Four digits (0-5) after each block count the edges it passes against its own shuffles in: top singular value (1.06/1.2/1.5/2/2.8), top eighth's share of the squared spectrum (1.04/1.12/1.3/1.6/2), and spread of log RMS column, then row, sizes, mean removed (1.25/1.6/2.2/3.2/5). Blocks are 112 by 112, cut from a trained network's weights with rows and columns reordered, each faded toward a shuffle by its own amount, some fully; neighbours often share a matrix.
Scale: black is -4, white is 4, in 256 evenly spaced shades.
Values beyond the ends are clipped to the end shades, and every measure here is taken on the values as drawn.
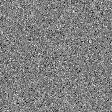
1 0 0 0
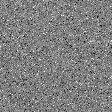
0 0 0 0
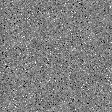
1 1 0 0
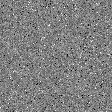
0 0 0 0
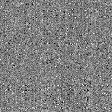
3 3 1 2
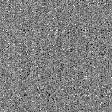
3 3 0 2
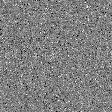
2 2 0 1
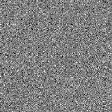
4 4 2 2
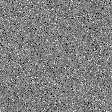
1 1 0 0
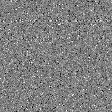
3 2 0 1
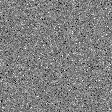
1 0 0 0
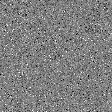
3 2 0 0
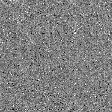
2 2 0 1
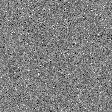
0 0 0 0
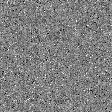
2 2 0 0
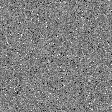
1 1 0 0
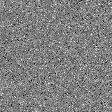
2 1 0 0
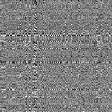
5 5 3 3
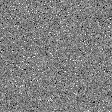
1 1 0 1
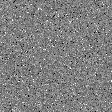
0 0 0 0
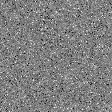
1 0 0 0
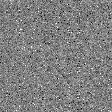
2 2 1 0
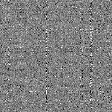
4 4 3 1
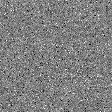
2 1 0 0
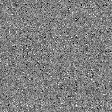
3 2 1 1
